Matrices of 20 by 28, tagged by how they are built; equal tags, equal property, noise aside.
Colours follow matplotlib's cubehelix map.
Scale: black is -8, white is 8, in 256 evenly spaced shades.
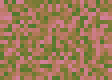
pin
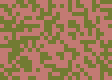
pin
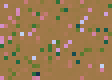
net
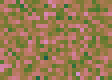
pin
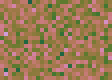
pin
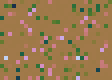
net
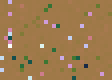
net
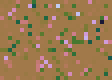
net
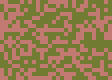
pin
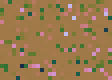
net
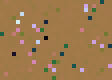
net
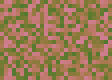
pin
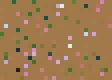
net
